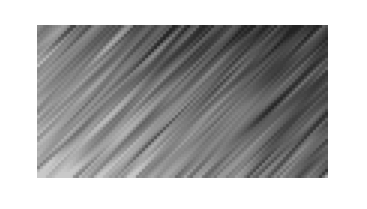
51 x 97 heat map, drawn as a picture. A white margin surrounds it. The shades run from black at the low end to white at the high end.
No row or column stands out. Neither half mirrors the other. The grain runs diagonally up to the right. The field climbs toward the bottom left. The top right is the ninth with the lowest average. The bottom left is the ninth with the highest average.
